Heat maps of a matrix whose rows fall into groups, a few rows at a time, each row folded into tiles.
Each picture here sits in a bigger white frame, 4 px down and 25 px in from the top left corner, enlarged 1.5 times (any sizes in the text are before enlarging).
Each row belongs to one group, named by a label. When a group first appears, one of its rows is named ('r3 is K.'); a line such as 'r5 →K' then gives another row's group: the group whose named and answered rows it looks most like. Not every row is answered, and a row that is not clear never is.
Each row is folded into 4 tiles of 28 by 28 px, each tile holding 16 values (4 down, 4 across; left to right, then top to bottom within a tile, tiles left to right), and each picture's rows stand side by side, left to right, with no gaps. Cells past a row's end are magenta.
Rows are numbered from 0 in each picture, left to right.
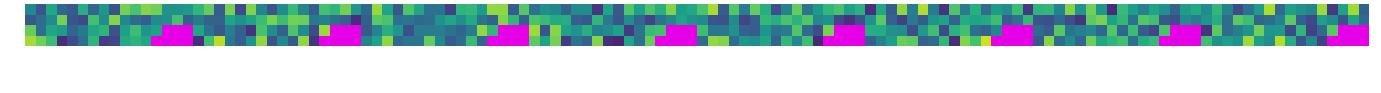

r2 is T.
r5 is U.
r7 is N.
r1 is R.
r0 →T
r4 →R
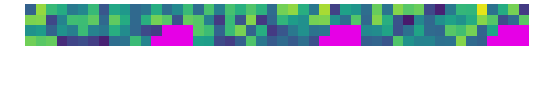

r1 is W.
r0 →W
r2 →U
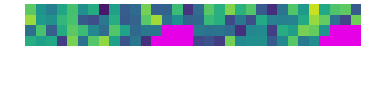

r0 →N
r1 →U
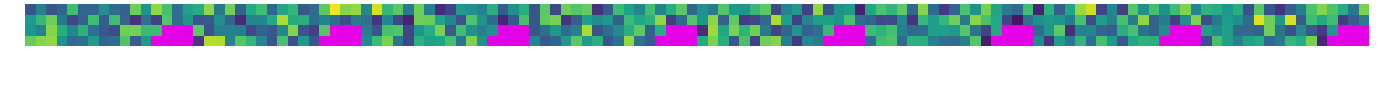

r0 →T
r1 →R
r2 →R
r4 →N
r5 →R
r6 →U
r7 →R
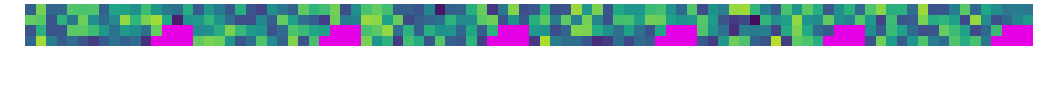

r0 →W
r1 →T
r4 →U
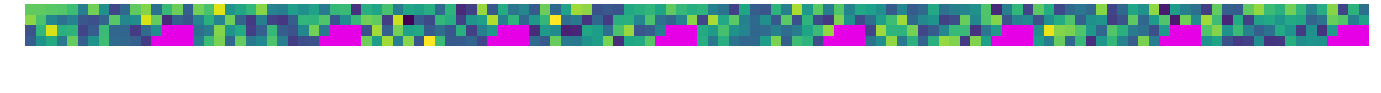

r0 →N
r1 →N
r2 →N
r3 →U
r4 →T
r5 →N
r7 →W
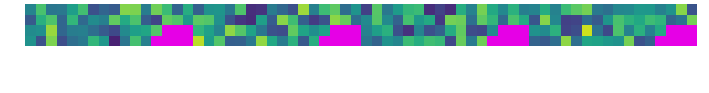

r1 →T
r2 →U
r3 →U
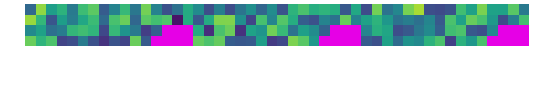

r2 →U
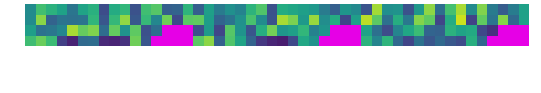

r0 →W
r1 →W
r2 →W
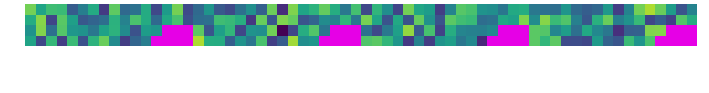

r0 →N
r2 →W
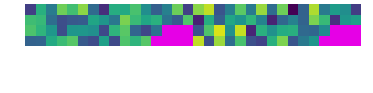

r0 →U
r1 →N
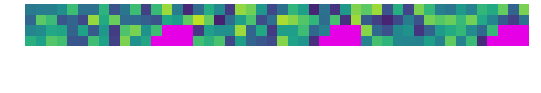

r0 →T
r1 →W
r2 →R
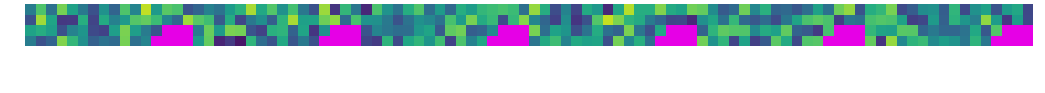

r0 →U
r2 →U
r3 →R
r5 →N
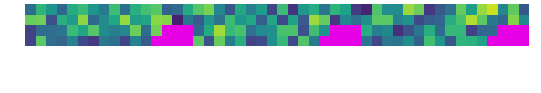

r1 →N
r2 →U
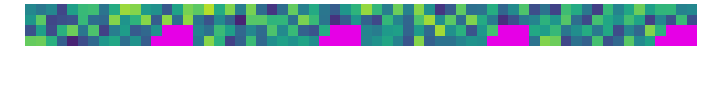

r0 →W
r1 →R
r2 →R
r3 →T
